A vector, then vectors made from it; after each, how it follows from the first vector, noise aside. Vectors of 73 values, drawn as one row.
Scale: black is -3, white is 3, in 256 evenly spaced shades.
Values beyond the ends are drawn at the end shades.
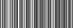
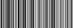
negated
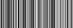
negated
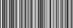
sign-scrambled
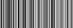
negated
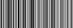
negated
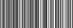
reversed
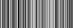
sign-scrambled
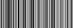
negated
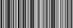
negated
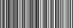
reversed
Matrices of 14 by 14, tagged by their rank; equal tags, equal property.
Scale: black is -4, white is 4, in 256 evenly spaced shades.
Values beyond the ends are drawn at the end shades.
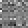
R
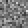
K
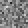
K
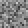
K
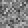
K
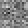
R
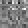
R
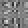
R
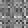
R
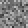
K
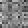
R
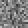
K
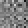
R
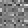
R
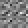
R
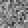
K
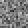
K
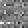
R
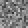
K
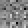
R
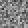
K
